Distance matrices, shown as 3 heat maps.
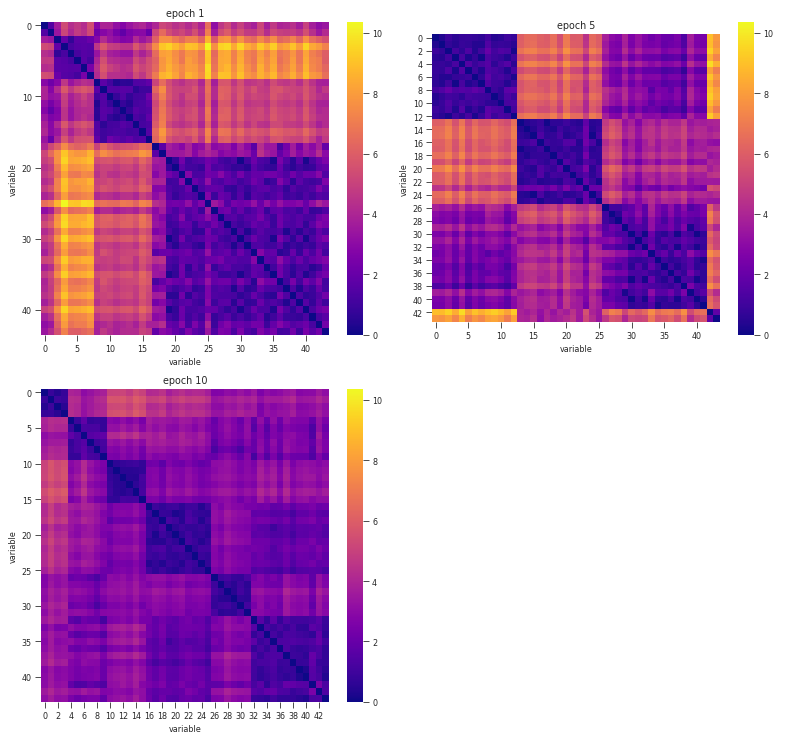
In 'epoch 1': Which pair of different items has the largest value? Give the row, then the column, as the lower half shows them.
25, 3
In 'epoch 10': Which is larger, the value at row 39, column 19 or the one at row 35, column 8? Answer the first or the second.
the second
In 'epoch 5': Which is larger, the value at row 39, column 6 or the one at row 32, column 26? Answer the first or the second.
the first
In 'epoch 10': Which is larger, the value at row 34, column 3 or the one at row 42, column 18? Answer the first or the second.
the first
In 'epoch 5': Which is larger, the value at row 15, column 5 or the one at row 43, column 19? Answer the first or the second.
the first
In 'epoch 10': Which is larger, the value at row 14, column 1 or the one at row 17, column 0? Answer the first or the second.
the first
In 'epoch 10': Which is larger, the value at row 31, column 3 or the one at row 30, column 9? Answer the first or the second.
the first
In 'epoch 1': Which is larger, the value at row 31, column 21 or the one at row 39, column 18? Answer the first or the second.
the second
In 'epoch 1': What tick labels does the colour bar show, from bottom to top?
0, 2, 4, 6, 8, 10
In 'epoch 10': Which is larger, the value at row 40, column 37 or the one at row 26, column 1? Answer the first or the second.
the second
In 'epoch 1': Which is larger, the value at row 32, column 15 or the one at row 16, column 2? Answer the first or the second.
the first
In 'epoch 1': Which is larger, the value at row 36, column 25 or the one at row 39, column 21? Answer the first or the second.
the first
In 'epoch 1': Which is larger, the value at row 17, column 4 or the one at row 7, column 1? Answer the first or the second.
the first
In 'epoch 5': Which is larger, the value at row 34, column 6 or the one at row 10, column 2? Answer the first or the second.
the first
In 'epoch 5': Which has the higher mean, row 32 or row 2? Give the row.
2
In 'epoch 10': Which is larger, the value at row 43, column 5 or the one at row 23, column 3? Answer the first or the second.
the second
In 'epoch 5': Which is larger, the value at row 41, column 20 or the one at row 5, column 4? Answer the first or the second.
the first
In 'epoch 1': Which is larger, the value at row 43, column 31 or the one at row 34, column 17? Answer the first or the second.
the second
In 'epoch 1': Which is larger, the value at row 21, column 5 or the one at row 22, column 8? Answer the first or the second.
the first
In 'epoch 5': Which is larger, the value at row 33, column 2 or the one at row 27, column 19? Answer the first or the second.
the second
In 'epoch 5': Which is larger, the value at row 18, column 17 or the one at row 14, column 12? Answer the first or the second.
the second
